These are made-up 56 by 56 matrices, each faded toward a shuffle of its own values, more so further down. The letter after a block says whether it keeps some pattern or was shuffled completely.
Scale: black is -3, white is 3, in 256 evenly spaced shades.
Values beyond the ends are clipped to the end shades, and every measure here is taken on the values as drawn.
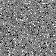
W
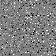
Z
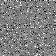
Z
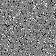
W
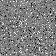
W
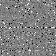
Z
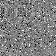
Z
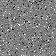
W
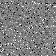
Z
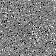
W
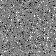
W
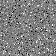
W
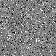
Z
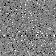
Z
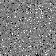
Z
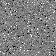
W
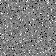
Z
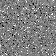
W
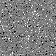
Z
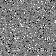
Z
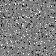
Z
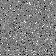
Z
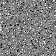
W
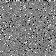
Z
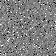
W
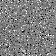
Z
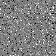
Z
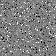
W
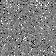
Z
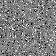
Z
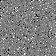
W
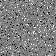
W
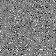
Z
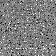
Z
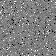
W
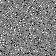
W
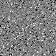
W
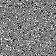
Z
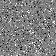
W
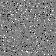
Z
